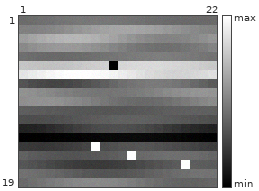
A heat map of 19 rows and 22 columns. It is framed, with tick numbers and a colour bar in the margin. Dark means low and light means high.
Grain: streaks across. Lone odd cells: 4, 3 higher and 1 lower than their neighbours. Ninth with the lowest average: bottom left.
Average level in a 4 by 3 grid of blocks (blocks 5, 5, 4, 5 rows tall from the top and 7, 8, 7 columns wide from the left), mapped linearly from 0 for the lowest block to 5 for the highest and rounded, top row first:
4 4 3
5 5 5
0 1 0
2 2 2
